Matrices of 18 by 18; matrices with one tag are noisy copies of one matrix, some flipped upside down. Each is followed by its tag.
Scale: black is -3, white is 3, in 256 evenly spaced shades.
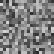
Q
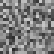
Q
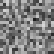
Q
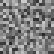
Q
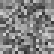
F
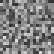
Q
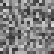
Q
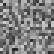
Q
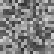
F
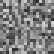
Q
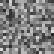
Q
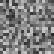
Q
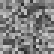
F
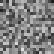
Q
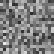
Q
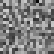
Q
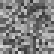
F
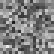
F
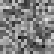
F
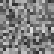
Q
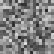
F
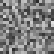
Q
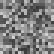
F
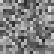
F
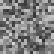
F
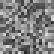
F
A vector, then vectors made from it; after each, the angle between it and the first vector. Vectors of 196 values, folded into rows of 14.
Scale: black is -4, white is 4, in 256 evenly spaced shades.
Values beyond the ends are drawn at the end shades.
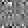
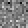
partly opposed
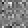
nearly parallel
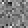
nearly opposite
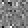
nearly opposite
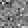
partly opposed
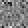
nearly opposite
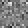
nearly parallel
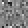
nearly opposite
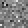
orthogonal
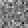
partly opposed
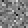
partly opposed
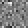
nearly parallel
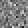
partly aligned
